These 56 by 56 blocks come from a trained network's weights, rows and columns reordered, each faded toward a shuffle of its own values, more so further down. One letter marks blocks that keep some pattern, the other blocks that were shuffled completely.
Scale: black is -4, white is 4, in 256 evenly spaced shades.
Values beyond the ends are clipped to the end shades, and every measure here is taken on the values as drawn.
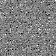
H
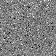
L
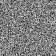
L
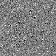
H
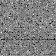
H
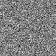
H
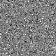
H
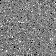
L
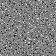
L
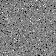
L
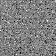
H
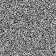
L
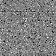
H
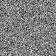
L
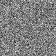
H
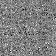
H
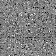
H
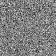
H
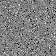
L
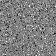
L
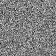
L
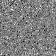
L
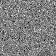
L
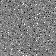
L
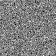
L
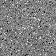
L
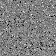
L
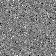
L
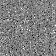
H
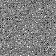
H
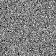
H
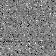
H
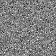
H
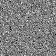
L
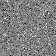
L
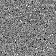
L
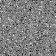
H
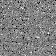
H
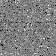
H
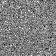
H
